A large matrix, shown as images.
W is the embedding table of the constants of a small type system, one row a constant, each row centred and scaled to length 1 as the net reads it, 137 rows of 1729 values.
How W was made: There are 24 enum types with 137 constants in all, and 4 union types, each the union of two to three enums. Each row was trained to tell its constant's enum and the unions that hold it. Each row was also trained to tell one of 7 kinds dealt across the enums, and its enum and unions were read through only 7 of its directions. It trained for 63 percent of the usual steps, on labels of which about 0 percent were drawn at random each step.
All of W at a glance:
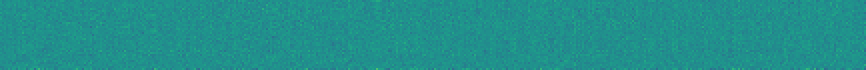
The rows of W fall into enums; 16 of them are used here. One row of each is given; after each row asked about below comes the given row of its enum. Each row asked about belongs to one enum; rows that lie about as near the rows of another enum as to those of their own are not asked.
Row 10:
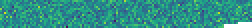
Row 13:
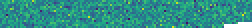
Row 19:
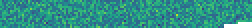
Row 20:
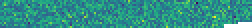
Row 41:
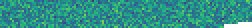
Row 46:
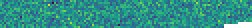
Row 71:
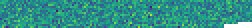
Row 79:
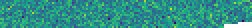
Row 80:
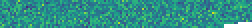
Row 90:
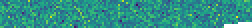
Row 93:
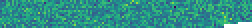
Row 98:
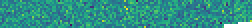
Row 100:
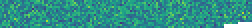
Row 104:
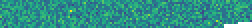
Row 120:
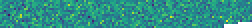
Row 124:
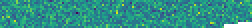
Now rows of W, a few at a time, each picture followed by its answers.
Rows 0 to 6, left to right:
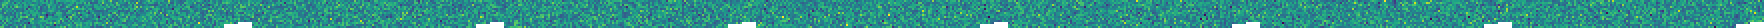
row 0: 20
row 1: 100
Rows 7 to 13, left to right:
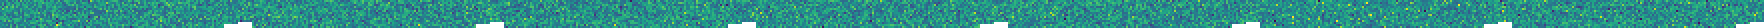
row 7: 93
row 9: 79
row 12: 98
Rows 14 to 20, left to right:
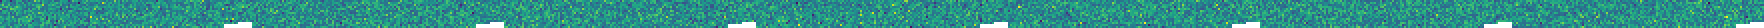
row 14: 80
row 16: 104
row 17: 46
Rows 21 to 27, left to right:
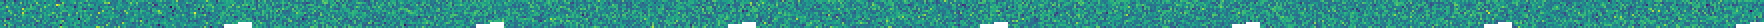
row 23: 90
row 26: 46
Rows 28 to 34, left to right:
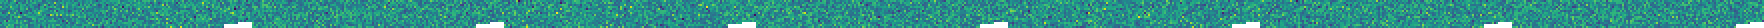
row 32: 90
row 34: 104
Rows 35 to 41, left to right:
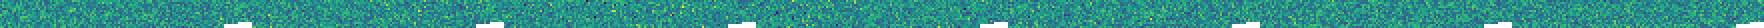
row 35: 104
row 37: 10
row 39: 104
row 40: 41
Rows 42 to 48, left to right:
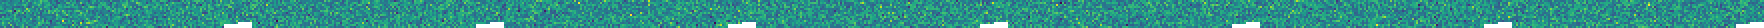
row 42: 79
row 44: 93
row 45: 80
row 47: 93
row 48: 41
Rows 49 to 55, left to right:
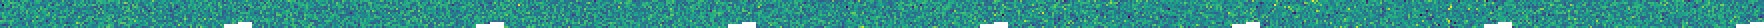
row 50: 93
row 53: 13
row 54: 10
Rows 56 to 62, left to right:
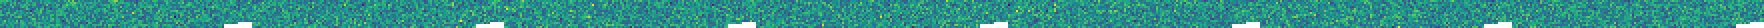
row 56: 41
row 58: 93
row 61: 104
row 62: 71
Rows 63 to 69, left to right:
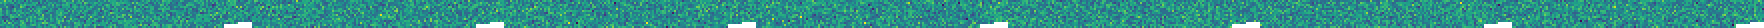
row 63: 41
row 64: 124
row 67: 79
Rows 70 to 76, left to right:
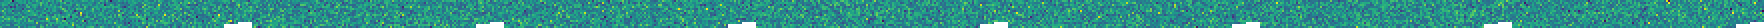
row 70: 90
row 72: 71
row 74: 41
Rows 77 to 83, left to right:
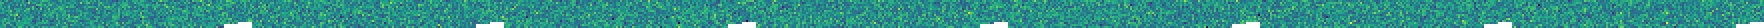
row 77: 71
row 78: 98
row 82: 41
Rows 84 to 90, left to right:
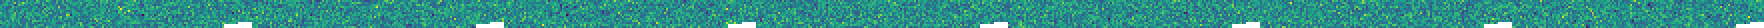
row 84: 100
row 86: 20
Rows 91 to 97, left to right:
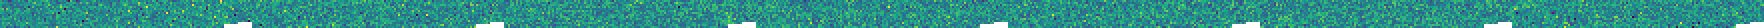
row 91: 79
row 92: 13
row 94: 46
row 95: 80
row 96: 71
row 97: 13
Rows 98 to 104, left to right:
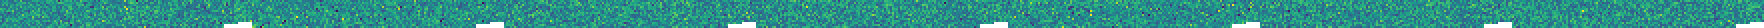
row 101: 98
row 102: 13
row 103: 20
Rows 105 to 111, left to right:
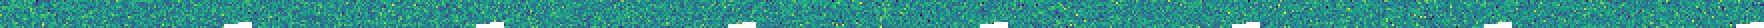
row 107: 71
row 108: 20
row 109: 13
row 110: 10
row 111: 120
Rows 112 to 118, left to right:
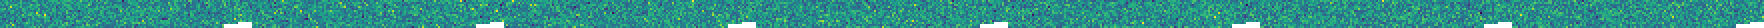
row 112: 98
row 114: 20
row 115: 46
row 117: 90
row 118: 46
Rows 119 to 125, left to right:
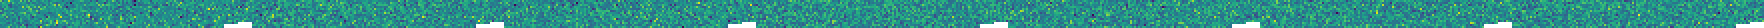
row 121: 46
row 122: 98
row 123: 19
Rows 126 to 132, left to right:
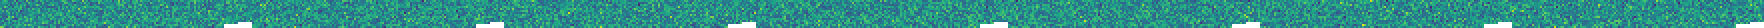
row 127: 71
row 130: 124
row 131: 93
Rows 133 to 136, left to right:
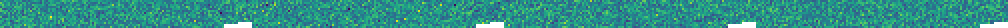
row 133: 90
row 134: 79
